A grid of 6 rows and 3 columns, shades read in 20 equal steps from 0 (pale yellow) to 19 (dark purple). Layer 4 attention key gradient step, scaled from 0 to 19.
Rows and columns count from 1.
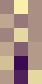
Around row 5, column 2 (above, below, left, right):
12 17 4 7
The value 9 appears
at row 1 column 1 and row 3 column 1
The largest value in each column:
9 19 8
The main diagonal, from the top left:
9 10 8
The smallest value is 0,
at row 1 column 2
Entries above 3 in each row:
2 3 2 3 3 2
